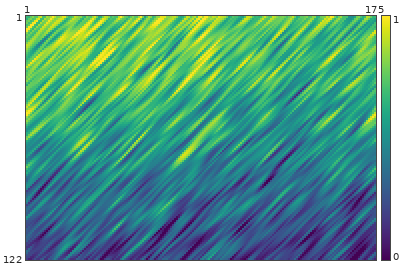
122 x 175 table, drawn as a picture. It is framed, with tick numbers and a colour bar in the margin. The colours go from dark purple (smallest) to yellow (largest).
Grain: diagonal, up to the right. Ninth with the lowest average: bottom right. Slope: up to the top. Average level on the scale: 50%.
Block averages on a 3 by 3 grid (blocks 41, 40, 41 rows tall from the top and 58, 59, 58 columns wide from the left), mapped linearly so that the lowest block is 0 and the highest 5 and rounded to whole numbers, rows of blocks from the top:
554 | 332 | 100
